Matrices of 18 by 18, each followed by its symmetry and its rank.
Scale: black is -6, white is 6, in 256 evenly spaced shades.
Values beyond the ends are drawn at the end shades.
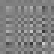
symmetric, rank one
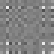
symmetric, rank two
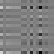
neither, rank one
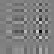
neither, rank one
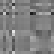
antisymmetric, rank two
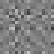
antisymmetric, rank two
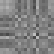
symmetric, rank two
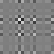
symmetric, rank one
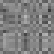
neither, rank two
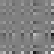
symmetric, rank one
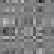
neither, rank two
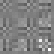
symmetric, rank two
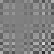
symmetric, rank one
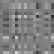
antisymmetric, rank two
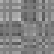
symmetric, rank two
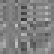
neither, rank two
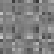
antisymmetric, rank two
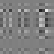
neither, rank one
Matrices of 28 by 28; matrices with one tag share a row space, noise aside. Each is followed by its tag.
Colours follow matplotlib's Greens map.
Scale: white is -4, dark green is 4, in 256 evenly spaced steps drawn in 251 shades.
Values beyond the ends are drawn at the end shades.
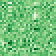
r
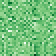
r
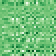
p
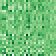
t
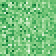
t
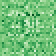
p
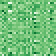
r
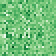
t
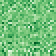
r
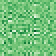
r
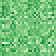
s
